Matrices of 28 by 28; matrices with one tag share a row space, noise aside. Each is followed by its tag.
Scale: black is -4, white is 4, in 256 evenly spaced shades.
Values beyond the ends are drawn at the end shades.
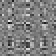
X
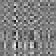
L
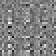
X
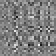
L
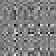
L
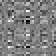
X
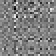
L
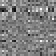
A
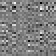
A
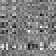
A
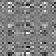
X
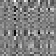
L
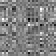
A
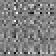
L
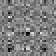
X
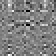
X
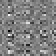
X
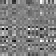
A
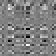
X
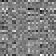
A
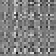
L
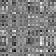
A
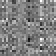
A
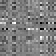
A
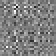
L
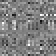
A
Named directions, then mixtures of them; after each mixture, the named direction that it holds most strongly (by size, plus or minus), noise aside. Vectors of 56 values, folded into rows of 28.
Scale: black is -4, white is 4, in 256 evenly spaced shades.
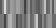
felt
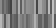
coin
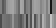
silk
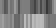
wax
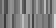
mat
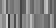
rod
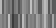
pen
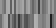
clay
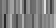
mat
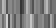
rod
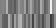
silk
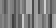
mat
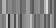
rod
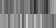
wax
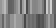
wax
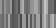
pen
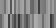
clay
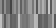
coin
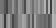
mat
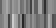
pen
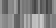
wax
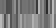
coin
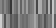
coin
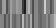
mat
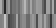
felt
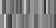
felt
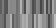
mat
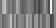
silk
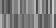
coin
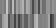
clay
